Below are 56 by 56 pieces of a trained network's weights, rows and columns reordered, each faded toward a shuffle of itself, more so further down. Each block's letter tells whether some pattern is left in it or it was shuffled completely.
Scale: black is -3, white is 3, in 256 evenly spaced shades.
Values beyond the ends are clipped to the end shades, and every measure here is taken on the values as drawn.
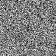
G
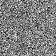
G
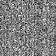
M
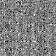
M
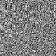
M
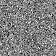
G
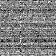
M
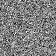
G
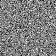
G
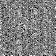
M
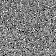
G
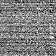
M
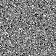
G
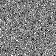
G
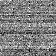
M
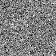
G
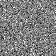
G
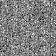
M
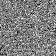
G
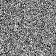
G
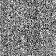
M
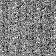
M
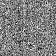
M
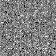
M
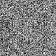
M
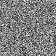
G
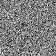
G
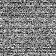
M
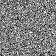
G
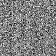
M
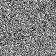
G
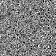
M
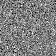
G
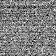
M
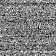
M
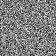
G
